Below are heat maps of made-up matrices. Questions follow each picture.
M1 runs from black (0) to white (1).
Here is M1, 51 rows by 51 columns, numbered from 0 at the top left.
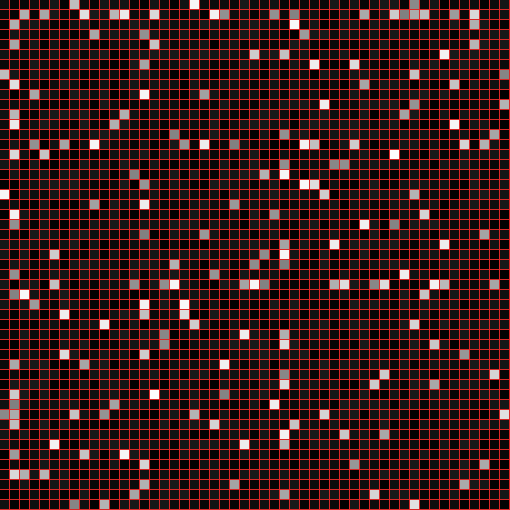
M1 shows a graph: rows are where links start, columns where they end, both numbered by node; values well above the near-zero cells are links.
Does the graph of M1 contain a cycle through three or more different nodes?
yes
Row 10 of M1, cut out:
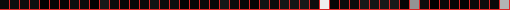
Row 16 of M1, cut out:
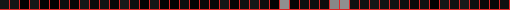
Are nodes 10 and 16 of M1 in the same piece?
no
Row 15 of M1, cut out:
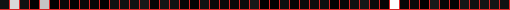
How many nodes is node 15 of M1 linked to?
3
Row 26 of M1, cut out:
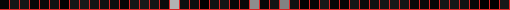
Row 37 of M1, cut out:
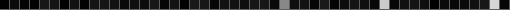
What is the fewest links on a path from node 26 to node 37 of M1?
2
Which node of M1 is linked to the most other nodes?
node 1
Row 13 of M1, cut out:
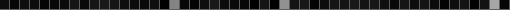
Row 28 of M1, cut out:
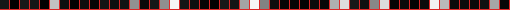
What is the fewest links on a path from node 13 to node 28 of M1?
1
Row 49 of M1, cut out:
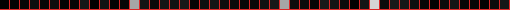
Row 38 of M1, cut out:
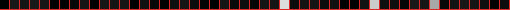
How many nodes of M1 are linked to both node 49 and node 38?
2
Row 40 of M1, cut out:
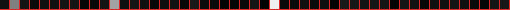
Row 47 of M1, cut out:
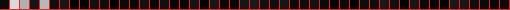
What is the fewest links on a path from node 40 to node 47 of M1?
2
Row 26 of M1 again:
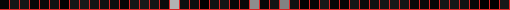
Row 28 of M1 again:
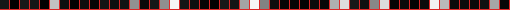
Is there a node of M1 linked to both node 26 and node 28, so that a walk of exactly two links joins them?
yes
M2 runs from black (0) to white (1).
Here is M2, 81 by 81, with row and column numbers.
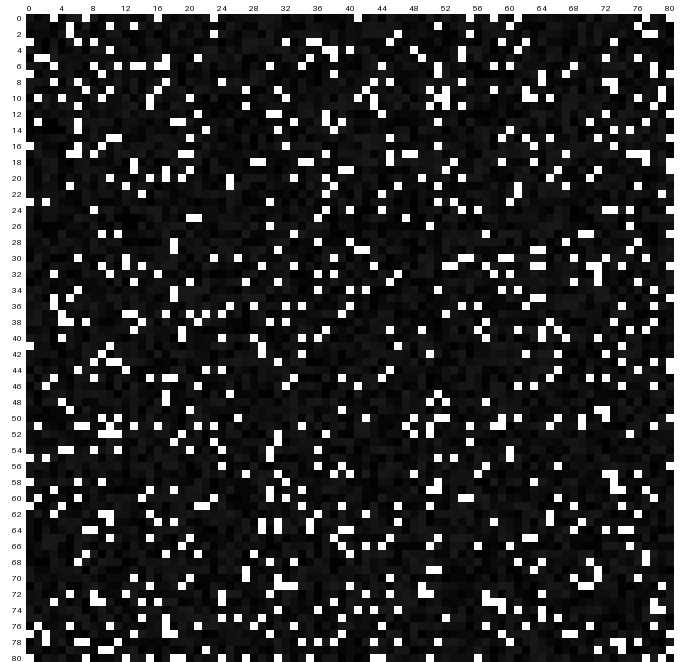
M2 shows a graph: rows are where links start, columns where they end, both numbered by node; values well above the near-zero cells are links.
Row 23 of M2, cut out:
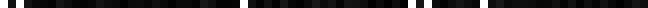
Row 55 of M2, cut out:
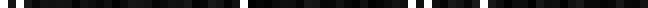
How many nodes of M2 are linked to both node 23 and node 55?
6
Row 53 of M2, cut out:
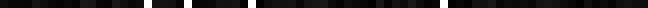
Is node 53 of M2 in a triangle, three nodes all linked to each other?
no
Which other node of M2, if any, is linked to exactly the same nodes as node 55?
node 23
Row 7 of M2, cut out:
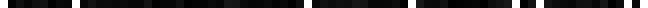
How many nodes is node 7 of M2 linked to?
8
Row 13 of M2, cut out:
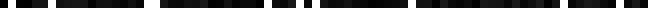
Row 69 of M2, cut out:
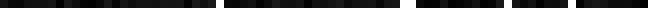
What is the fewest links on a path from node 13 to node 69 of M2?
2
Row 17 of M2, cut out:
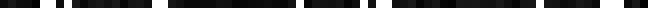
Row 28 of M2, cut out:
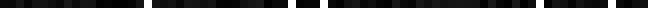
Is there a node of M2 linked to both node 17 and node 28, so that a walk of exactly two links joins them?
yes
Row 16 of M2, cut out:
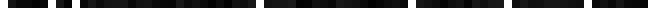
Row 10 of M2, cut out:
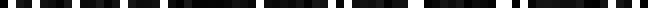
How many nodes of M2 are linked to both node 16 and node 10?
4
